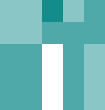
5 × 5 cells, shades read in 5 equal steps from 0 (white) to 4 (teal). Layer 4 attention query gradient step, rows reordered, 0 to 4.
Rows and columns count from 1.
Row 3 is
3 3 0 3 2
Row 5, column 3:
0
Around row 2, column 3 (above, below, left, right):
4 0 2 3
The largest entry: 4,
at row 1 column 3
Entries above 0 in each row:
5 5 4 4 4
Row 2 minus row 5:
-1 -1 3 0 1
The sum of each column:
13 13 7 14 12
